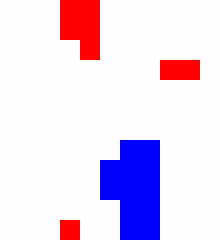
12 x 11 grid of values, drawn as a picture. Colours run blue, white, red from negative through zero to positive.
Upright stripes repeat 2 times across the table. Neither half mirrors the other. The bottom middle is the ninth with the lowest average. The middle left is the smoothest part.
